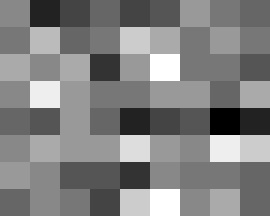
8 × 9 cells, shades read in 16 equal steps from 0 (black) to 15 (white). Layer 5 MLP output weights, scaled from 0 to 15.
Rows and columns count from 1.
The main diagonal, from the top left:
8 11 10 7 2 9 7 10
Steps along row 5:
down up down down up up down up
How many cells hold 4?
4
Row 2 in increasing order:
6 7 7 7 7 9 10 11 12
